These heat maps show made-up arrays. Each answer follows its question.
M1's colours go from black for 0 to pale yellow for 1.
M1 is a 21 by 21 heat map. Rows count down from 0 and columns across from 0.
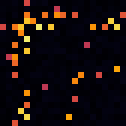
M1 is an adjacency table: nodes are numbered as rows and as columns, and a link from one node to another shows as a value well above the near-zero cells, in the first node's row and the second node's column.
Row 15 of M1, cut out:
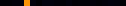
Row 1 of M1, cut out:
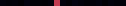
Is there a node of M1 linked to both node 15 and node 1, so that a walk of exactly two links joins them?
no
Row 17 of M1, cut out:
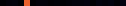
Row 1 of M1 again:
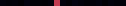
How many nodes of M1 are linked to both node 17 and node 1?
0
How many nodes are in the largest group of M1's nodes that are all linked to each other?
2
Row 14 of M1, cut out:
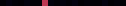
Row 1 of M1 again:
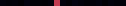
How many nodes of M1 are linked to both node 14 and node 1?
0
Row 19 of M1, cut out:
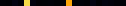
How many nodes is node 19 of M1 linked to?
2
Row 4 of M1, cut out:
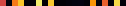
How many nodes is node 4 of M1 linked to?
8
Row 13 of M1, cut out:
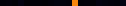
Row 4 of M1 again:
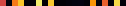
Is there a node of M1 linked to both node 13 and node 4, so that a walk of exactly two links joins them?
no
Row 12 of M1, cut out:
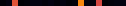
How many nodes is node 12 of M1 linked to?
3
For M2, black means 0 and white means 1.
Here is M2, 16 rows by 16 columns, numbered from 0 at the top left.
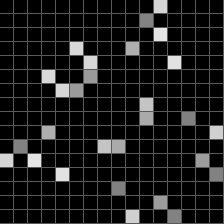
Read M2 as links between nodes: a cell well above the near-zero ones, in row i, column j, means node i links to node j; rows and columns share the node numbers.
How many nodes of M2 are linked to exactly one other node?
6
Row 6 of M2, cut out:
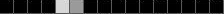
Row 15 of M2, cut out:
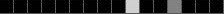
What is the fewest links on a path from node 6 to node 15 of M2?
3
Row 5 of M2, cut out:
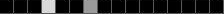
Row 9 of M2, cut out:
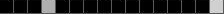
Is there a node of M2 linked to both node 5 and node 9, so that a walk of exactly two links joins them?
yes
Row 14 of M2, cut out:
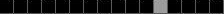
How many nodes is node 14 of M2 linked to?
1
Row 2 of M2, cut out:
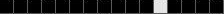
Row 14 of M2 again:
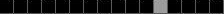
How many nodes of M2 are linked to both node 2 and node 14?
1
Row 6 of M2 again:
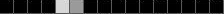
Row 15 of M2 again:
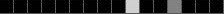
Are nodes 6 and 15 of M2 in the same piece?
yes
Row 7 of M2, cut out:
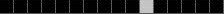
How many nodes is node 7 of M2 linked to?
1
